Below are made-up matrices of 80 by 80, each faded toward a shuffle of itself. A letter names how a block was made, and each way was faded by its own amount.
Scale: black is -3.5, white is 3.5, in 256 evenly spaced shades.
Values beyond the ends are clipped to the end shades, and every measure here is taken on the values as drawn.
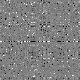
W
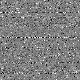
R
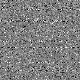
R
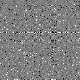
W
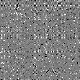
W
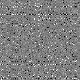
W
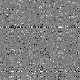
W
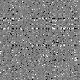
W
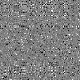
W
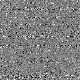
R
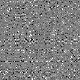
W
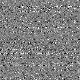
R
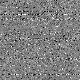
R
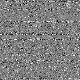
R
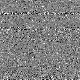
R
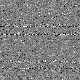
R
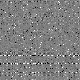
W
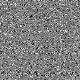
R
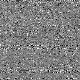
R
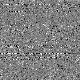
R
